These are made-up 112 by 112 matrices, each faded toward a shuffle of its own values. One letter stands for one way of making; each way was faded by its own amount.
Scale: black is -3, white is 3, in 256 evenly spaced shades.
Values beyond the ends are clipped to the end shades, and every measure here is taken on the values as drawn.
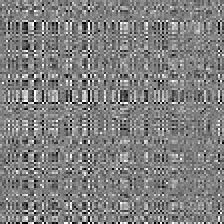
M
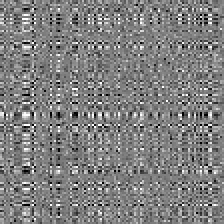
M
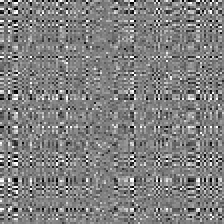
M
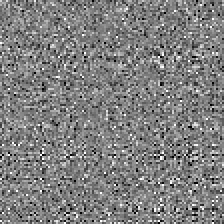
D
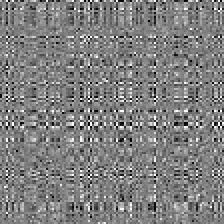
M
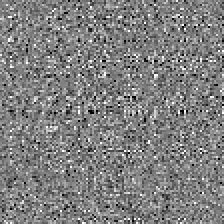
D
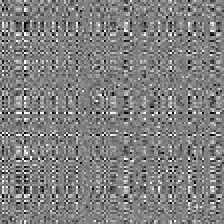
M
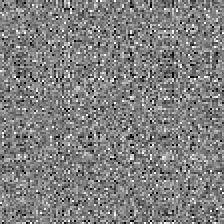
D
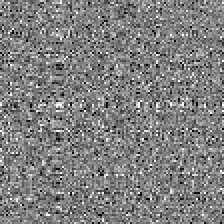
D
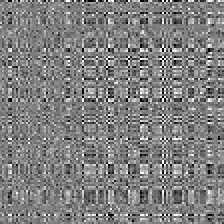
M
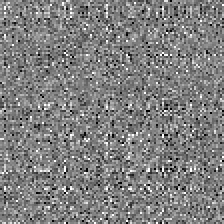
D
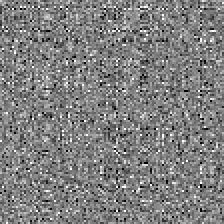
D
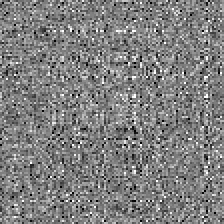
D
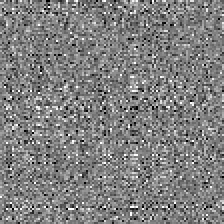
D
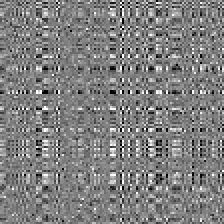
M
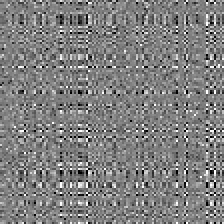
M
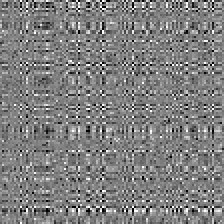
M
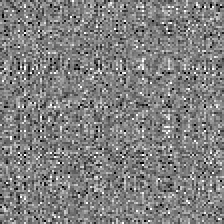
D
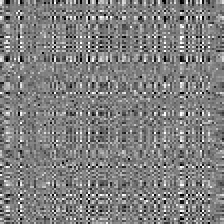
M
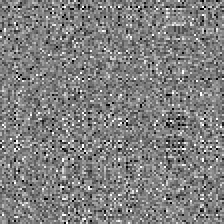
D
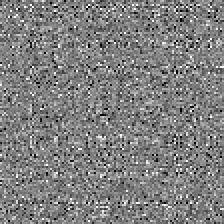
D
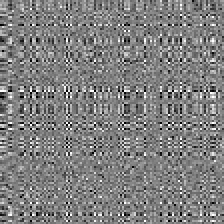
M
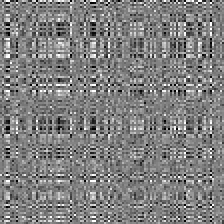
M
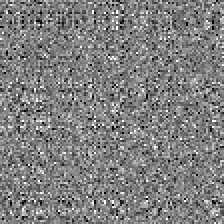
D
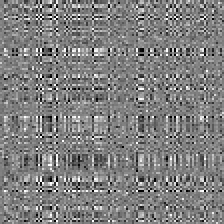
M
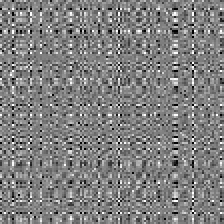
M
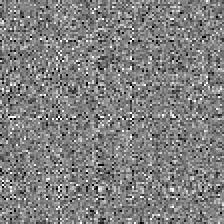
D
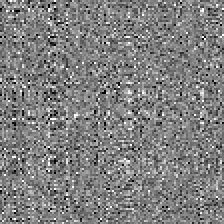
D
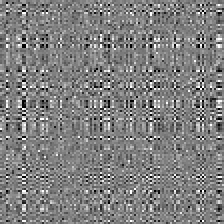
M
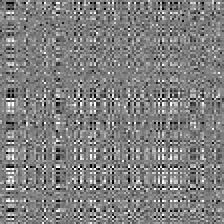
M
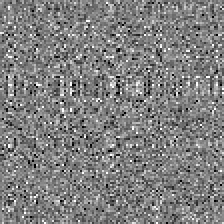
D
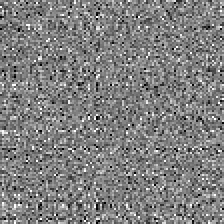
D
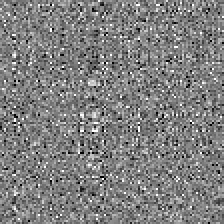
D
